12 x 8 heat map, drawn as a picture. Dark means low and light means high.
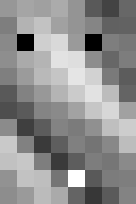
Grain: diagonal, down to the right. Lone odd cells: 3, 1 higher and 2 lower than their neighbours. Slope: none. Roughest part: bottom middle.
